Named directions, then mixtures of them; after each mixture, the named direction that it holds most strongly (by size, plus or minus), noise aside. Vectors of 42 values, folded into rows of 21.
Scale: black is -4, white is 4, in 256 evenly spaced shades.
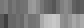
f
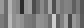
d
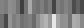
f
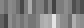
f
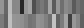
d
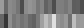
f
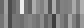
d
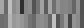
d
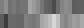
f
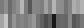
f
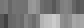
f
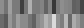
d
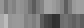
f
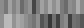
f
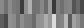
d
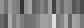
d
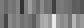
f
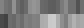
f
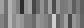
d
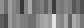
d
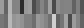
d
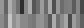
d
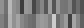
d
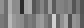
d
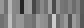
d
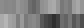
f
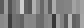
d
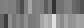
f
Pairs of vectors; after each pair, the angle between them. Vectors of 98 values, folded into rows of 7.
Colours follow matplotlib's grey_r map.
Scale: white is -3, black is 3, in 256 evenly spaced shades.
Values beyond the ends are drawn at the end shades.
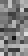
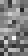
nearly opposite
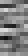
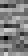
nearly parallel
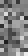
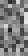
orthogonal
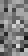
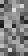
orthogonal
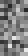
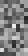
partly aligned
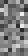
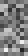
partly aligned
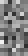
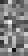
nearly opposite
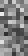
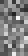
partly opposed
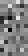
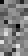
orthogonal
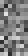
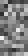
partly aligned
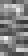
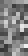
orthogonal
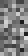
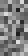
orthogonal
